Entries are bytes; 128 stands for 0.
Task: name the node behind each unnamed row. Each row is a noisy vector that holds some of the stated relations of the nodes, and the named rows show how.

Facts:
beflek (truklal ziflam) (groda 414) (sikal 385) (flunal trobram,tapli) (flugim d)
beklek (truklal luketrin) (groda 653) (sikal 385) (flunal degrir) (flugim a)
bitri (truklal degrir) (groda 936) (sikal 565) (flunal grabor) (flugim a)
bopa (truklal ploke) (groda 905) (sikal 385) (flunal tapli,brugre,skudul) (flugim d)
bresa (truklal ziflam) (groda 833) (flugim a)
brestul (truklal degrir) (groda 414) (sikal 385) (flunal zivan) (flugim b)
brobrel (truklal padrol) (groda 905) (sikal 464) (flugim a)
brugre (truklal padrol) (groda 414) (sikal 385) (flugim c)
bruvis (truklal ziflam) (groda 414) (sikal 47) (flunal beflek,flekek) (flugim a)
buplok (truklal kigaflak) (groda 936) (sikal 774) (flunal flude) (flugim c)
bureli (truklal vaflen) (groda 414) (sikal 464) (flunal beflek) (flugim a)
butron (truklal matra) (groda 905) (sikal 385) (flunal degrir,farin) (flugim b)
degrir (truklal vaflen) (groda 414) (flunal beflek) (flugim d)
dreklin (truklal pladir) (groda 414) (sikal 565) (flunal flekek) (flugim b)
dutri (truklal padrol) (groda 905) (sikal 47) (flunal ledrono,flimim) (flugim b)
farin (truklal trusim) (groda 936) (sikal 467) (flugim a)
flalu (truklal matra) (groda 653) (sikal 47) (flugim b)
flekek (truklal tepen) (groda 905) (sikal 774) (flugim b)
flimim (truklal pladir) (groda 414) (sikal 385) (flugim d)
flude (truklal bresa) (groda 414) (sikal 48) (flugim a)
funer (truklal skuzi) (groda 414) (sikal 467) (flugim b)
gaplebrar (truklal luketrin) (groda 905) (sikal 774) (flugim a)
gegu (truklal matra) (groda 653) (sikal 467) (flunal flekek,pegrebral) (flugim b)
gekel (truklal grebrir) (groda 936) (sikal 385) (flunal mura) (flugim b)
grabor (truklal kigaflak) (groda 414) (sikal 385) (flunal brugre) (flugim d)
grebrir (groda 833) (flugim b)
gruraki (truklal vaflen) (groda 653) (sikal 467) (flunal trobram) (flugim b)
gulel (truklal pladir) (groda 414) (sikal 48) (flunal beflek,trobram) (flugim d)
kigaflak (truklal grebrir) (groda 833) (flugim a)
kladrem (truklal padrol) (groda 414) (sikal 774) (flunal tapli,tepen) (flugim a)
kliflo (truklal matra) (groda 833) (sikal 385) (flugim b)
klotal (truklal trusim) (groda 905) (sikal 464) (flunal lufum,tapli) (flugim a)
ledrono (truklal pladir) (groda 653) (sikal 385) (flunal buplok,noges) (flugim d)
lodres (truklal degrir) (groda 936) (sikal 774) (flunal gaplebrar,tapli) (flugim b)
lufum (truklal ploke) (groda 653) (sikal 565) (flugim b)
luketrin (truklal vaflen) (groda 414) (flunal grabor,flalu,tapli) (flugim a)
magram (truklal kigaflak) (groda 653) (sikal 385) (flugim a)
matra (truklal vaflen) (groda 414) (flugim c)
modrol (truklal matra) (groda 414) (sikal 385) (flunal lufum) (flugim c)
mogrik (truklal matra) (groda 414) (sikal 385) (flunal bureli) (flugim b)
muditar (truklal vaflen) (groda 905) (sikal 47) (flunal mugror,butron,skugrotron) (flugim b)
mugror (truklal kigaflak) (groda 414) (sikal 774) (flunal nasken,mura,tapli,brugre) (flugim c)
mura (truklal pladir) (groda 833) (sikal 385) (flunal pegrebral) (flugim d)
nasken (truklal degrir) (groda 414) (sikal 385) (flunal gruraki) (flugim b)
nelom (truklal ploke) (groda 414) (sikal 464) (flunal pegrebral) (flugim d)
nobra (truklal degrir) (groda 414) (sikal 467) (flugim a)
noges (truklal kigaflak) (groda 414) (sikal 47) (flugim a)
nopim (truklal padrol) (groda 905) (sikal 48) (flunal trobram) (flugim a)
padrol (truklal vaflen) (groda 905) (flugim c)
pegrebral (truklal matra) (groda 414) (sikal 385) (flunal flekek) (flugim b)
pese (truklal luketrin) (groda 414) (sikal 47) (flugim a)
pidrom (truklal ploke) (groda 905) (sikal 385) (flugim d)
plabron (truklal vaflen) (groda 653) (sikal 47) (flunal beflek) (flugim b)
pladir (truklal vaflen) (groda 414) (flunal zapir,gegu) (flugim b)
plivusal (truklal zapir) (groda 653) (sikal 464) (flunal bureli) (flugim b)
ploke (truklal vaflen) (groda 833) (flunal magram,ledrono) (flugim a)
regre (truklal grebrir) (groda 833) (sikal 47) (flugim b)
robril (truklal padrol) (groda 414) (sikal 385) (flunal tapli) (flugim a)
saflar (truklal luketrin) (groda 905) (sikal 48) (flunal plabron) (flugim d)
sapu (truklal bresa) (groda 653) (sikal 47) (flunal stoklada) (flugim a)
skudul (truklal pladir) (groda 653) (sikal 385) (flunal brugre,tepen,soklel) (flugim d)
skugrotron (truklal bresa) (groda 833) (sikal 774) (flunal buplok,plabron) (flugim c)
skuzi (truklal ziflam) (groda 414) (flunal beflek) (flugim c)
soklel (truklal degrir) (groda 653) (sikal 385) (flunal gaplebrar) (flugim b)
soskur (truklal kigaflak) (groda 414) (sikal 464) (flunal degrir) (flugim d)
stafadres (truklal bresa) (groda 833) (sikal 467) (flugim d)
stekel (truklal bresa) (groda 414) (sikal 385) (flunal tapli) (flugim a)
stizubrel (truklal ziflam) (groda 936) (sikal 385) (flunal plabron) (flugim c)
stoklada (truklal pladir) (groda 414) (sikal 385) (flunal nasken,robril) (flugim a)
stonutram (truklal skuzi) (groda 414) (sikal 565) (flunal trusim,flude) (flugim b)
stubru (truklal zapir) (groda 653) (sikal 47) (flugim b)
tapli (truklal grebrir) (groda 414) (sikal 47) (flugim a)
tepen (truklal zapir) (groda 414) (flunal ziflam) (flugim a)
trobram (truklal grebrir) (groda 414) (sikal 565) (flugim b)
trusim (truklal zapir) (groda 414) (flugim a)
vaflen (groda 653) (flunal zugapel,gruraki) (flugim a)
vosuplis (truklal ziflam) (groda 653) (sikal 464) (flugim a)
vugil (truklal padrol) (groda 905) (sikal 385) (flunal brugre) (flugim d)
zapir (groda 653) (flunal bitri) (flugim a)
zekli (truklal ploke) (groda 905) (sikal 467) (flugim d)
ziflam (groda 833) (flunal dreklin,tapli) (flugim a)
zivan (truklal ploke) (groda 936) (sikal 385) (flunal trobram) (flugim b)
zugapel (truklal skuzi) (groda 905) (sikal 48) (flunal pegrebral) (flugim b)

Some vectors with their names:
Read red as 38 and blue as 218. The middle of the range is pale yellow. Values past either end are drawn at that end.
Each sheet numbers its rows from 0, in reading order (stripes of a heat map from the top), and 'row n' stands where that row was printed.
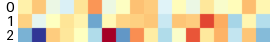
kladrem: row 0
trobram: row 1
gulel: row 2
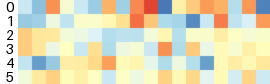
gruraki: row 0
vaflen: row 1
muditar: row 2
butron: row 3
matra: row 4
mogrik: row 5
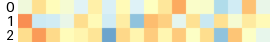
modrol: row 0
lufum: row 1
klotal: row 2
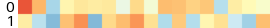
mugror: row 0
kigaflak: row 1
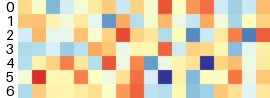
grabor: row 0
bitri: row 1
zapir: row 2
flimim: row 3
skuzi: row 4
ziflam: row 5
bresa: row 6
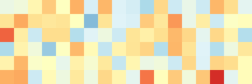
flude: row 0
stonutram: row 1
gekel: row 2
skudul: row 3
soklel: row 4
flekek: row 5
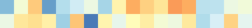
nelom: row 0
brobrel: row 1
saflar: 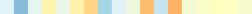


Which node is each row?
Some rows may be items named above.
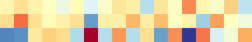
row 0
nasken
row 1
klotal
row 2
degrir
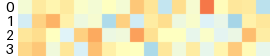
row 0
nasken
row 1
beklek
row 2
kladrem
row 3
funer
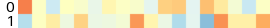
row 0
regre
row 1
pladir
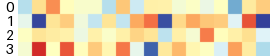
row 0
beklek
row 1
zivan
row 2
nasken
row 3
skugrotron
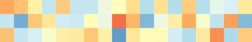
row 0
tapli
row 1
nopim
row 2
stubru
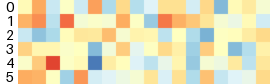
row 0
brugre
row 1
buplok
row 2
matra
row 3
noges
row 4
bruvis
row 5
tapli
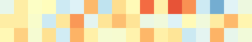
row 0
soskur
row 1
kladrem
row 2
plivusal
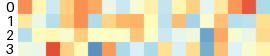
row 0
lodres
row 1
kigaflak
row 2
pladir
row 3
plabron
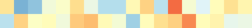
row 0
vugil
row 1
stafadres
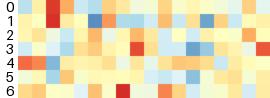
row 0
bureli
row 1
plabron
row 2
kladrem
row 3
luketrin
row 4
mugror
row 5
padrol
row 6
farin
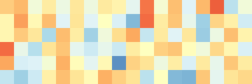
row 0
flekek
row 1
stizubrel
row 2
robril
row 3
gekel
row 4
lufum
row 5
ploke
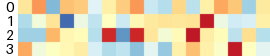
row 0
grebrir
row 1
mura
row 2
beflek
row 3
zugapel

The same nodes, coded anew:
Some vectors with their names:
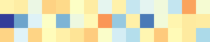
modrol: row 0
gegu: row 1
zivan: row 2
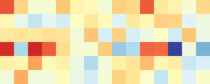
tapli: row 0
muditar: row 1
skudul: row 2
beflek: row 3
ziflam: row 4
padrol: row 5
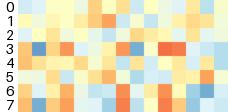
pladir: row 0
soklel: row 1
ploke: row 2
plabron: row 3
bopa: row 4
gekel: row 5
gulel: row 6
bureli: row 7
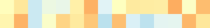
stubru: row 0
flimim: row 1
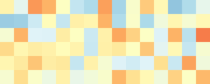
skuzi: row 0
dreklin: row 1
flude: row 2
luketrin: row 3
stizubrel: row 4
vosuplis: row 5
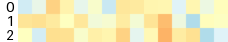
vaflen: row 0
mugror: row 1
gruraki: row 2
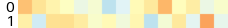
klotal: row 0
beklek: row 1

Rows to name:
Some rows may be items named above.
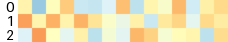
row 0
bruvis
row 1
stekel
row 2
stafadres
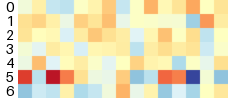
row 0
regre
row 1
grabor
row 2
trobram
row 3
plivusal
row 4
matra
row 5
beflek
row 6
nelom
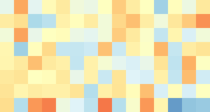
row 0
matra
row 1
noges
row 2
padrol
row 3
bruvis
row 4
stizubrel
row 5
vugil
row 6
luketrin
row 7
degrir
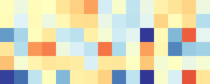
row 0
soklel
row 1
butron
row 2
mura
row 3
degrir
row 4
kladrem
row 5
pegrebral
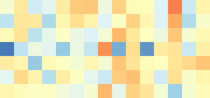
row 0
lufum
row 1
grebrir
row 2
brobrel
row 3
zugapel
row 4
pese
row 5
kigaflak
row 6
soskur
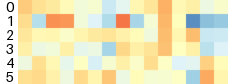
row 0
klotal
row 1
degrir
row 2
lodres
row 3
nopim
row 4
buplok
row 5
grabor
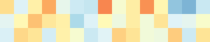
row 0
gulel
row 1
skugrotron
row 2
bresa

